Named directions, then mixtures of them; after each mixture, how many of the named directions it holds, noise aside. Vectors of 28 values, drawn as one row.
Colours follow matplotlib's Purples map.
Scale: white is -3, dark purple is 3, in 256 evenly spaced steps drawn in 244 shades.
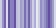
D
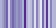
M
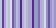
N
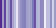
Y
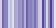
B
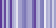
one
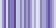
one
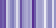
two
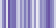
one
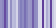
three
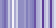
two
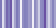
one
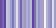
two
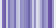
two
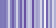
three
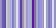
two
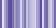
two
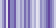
one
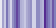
one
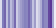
two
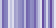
one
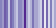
two
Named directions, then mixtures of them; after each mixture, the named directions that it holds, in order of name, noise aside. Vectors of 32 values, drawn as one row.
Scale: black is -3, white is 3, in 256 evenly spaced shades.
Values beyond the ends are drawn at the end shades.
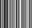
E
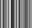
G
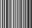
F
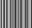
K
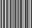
K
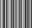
F, G, K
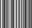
E, F, G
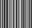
E, F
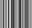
E, G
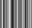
G, K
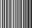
F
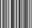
G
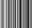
E, F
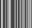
E, G, K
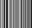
E, F, K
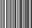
E, F, K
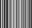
E, F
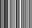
E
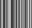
E, G, K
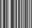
E, G, K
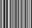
E, K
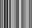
E, G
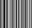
E, G, K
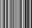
F, G, K
